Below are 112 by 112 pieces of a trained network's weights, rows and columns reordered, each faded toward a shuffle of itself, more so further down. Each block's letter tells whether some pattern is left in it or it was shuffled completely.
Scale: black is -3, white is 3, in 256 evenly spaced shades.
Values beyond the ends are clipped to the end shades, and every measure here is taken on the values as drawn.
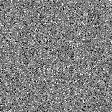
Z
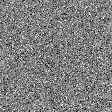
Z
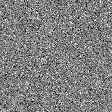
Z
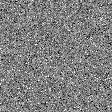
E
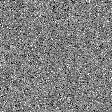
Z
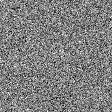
E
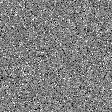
E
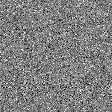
Z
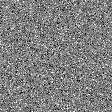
E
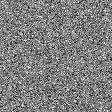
E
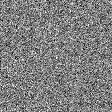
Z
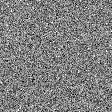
E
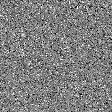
Z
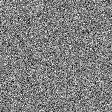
E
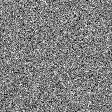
E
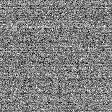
Z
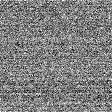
Z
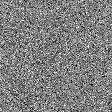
E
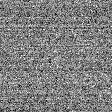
Z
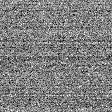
Z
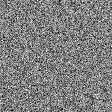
E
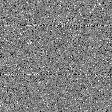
Z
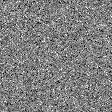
E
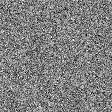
E
